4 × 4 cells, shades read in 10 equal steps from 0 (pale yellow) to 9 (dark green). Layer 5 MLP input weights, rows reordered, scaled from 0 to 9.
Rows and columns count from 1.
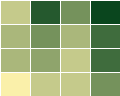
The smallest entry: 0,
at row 4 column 1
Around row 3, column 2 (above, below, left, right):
5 2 3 2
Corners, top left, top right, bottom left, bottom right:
2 9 0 5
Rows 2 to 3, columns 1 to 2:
3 5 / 3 4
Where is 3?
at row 2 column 1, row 2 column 3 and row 3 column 1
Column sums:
8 19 12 28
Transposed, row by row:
2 3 3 0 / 8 5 4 2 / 5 3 2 2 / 9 7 7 5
